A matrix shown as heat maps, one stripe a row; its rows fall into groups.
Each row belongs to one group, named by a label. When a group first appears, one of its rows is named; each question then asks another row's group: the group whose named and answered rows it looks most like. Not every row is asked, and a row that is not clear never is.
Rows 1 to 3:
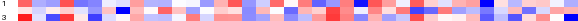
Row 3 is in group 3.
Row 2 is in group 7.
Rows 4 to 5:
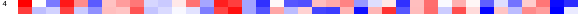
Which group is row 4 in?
3
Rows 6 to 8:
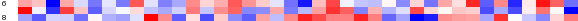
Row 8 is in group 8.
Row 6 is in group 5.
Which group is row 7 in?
3
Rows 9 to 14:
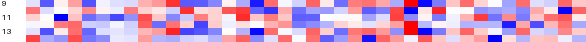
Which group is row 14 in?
3
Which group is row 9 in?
8
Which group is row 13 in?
8
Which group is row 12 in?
7
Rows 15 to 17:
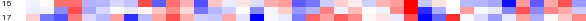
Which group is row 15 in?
7
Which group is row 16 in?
7
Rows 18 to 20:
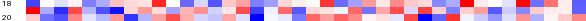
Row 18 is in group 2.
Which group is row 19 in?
3
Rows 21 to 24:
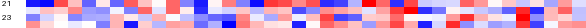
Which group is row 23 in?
2
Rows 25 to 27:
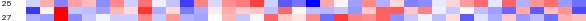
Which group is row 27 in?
8
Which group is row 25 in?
5
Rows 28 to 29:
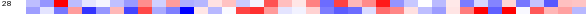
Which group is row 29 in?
5
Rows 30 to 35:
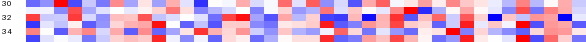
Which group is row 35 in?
2
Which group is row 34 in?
3
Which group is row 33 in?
2
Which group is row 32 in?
3
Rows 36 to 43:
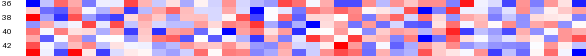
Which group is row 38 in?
3
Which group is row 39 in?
5
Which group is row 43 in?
3
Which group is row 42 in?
3
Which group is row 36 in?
2
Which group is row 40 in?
7
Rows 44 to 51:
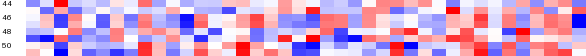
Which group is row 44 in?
2
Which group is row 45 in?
8
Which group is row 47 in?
5
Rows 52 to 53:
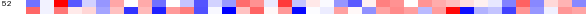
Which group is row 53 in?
7
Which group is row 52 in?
2
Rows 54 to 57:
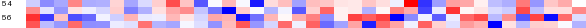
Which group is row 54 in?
7
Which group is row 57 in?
3
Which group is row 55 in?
7
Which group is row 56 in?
8
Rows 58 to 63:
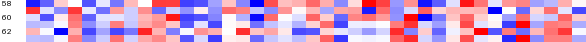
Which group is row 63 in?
2
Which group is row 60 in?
8
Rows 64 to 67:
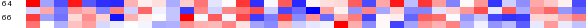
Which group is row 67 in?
3
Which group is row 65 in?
5
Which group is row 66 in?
3
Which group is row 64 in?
3
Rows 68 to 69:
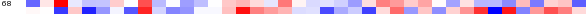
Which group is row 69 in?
5
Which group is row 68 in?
2
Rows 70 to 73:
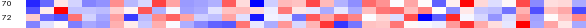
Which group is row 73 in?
2
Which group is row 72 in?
7
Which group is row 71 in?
2
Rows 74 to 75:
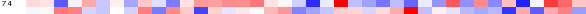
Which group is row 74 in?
5
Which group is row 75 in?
7
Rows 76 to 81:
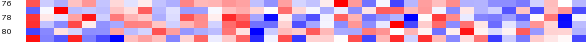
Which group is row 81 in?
3
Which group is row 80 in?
2
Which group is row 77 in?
2
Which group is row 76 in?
3
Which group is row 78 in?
3
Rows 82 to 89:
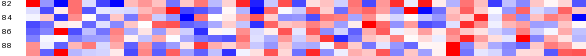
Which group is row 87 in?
2
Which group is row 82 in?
3
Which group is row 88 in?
3
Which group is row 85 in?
8
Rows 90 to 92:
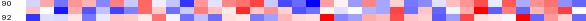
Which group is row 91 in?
5
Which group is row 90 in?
5
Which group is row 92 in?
2
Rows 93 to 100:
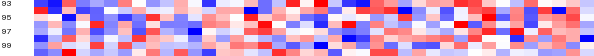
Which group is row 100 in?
8
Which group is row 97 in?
5
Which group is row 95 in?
5
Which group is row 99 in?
5
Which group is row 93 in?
2
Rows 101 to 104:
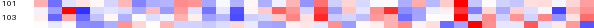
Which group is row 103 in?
8
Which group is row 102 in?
8
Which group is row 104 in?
2
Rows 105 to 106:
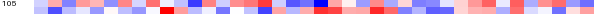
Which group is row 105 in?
5
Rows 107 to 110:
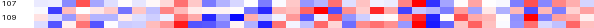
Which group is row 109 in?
7
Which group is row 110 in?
8
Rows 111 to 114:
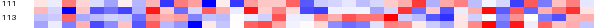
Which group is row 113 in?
8
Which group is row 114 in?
5
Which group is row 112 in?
5
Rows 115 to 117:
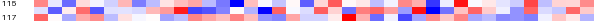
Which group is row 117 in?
3
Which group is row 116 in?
8
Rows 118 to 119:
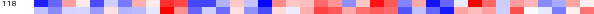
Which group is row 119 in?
8
